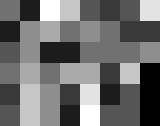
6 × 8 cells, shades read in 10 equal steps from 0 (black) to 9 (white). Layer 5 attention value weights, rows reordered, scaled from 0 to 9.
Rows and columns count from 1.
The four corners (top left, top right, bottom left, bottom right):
4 8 3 0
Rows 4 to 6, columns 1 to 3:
4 6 4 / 2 7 5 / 3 7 5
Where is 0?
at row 4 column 8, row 5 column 8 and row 6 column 8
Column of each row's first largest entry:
3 3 2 7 5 5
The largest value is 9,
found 2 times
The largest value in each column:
4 7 9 7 9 4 7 8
